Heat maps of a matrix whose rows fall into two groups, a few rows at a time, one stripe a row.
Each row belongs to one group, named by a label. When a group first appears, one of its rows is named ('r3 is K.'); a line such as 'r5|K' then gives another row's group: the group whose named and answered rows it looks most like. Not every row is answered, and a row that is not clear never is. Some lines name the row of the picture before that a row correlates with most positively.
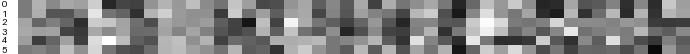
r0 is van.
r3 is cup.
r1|van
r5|van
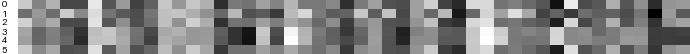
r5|cup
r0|cup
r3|cup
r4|cup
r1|van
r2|cup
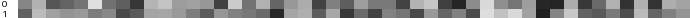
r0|van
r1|van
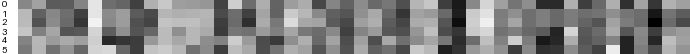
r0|van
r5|van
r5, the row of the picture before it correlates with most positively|0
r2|cup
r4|van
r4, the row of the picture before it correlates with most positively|0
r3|cup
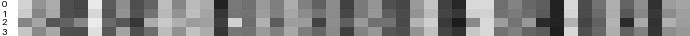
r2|van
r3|cup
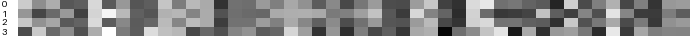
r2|cup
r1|cup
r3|van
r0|cup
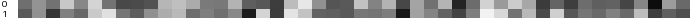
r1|van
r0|van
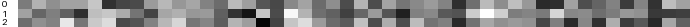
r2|van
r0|van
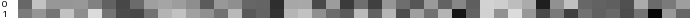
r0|van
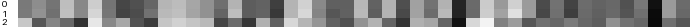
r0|van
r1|van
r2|cup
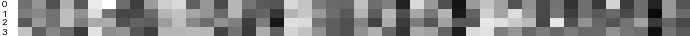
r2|van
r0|van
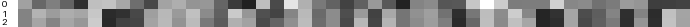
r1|van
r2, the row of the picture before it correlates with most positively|1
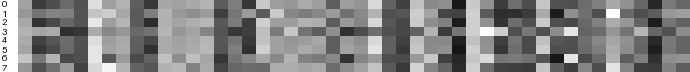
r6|cup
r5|cup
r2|cup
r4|cup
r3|cup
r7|cup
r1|cup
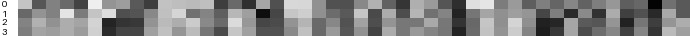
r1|van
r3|van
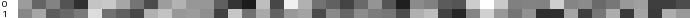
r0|cup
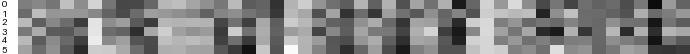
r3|van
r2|cup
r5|cup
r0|van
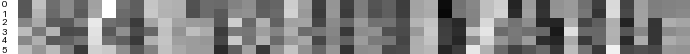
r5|cup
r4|van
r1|van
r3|cup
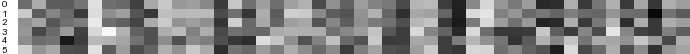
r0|van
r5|cup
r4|cup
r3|cup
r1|cup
